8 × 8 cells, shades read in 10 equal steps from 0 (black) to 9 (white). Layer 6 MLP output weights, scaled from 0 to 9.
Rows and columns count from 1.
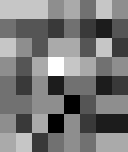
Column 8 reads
5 3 2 5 2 5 1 6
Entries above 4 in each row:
7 0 5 6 1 4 3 5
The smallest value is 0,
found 2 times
